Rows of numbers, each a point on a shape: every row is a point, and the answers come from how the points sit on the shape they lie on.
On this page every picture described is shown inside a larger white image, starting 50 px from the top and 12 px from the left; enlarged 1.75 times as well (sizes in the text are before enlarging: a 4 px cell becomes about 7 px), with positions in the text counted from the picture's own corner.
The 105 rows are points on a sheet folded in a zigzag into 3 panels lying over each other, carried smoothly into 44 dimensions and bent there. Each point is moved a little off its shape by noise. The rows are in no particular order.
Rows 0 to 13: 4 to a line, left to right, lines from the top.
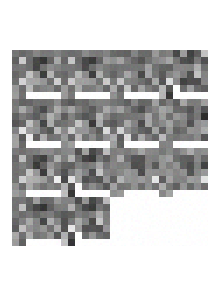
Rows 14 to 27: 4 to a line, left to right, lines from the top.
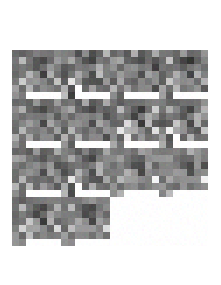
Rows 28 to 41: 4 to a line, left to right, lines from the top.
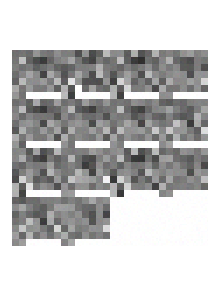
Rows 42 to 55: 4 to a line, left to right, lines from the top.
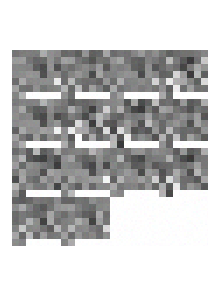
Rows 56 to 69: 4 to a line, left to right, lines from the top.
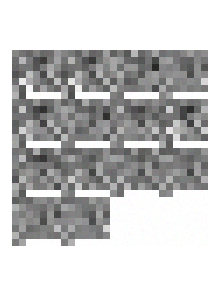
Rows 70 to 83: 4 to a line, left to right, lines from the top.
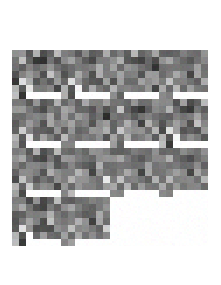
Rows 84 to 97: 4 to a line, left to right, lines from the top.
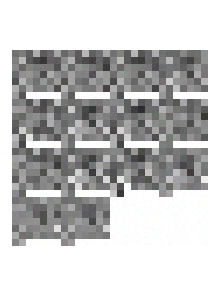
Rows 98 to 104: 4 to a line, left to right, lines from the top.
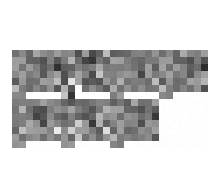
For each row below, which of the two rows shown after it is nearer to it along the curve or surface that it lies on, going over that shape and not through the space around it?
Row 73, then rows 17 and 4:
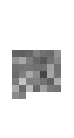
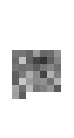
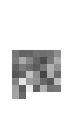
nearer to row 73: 4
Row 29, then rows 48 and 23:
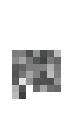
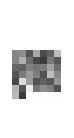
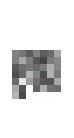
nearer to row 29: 23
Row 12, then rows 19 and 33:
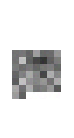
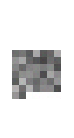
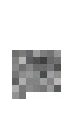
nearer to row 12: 33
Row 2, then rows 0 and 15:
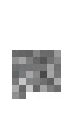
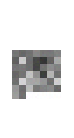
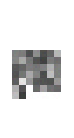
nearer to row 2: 15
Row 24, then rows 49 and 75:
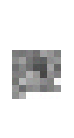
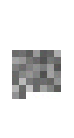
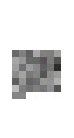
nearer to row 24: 75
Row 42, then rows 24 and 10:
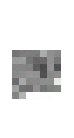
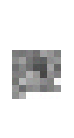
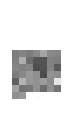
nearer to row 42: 24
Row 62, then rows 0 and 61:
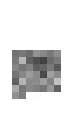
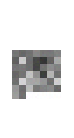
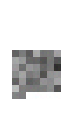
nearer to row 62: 0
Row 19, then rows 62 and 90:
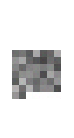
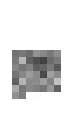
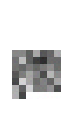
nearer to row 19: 62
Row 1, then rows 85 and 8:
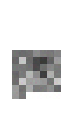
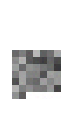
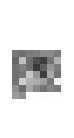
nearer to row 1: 8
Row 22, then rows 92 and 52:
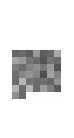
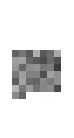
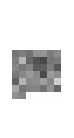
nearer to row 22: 92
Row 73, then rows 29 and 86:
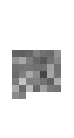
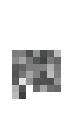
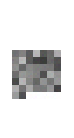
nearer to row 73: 29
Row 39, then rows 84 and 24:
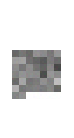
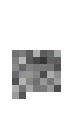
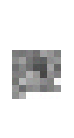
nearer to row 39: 24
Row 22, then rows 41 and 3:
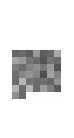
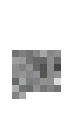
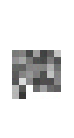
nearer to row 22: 3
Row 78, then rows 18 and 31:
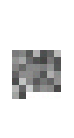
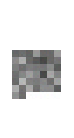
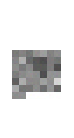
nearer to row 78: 18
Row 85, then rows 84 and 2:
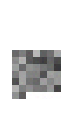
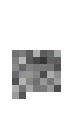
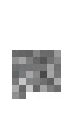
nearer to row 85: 84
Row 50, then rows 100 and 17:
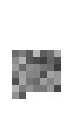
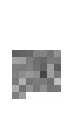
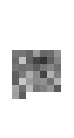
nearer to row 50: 17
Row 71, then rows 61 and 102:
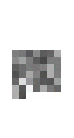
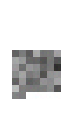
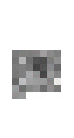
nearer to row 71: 61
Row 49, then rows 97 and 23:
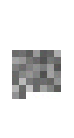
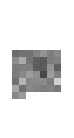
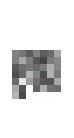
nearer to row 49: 23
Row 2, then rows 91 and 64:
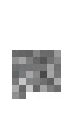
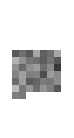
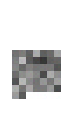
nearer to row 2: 91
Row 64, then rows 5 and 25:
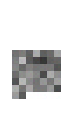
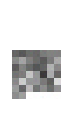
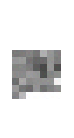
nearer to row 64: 25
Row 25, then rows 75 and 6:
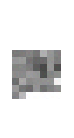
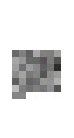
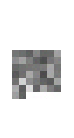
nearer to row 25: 75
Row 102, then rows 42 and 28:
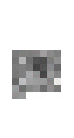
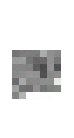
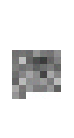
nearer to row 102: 28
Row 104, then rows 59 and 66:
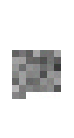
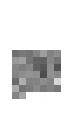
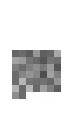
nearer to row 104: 59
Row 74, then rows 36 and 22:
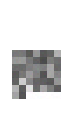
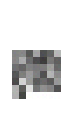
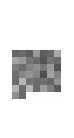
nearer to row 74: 22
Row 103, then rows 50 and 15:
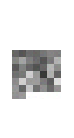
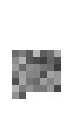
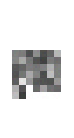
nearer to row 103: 15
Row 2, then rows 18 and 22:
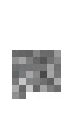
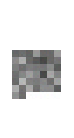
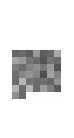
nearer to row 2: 22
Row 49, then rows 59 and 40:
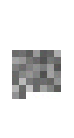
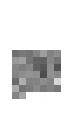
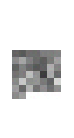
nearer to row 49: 40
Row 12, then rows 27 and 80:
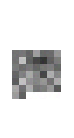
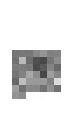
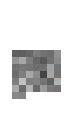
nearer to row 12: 27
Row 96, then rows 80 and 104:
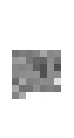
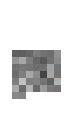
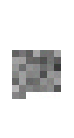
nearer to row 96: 104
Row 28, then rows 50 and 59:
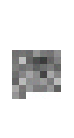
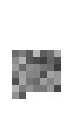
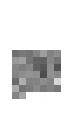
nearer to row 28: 50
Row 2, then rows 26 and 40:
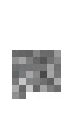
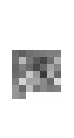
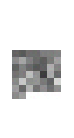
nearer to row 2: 40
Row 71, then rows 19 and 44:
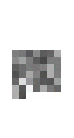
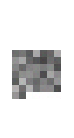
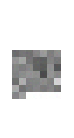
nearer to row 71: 19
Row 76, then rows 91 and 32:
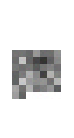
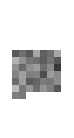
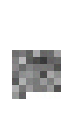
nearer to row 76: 32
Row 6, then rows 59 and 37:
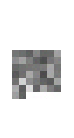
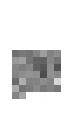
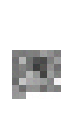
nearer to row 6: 59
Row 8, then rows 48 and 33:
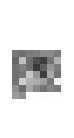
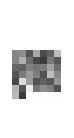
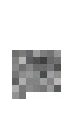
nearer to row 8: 33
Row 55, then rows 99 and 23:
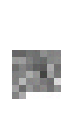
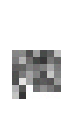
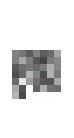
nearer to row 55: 23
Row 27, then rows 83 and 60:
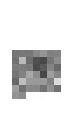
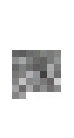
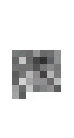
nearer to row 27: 60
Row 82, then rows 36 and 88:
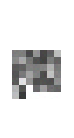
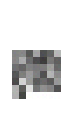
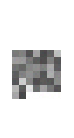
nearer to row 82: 88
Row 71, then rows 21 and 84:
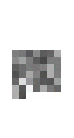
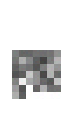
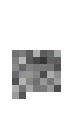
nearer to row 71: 21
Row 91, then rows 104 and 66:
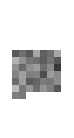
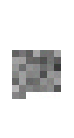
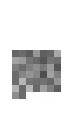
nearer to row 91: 66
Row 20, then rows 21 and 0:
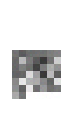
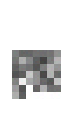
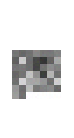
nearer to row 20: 21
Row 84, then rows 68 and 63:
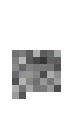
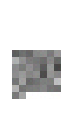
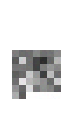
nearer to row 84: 63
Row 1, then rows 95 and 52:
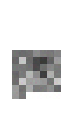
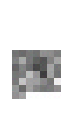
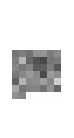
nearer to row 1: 52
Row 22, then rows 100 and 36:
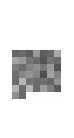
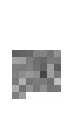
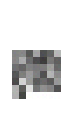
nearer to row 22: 100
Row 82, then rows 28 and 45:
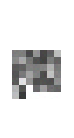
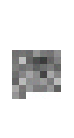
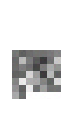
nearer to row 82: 45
